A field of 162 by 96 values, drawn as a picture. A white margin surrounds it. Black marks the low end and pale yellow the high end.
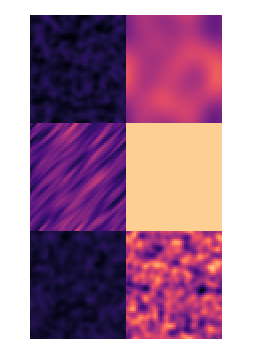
It is made of 3 by 2 panels. Panel 1,1: very low, blotchy, faint in contrast. Panel 1,2: middling, smooth. Panel 2,1: low, slanting up to the right. Panel 2,2: very high, flat. Panel 3,1: very low, blotchy, faint in contrast. Panel 3,2: middling, blotchy, strong in contrast.
